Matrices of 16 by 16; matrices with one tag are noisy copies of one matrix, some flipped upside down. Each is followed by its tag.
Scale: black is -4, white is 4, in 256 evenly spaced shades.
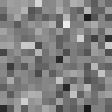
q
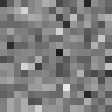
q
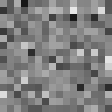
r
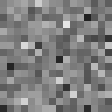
q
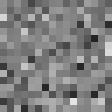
r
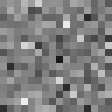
q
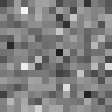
q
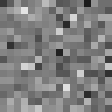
q
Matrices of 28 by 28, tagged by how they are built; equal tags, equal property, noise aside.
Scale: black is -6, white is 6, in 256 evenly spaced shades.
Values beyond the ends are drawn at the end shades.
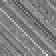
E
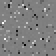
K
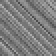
E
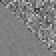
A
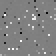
K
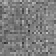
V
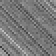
E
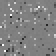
K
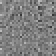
V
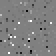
K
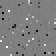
K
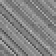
E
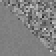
A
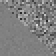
A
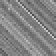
E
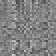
V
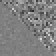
A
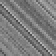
E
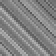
E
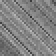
E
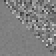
A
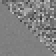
A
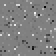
K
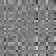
V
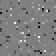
K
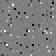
K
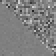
A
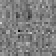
V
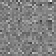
V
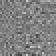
V
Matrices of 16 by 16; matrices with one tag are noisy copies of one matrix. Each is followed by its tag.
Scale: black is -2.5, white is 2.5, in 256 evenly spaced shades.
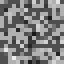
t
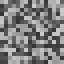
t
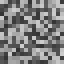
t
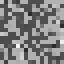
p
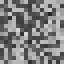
p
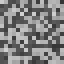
t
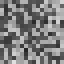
p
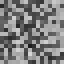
p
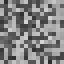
p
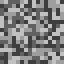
t
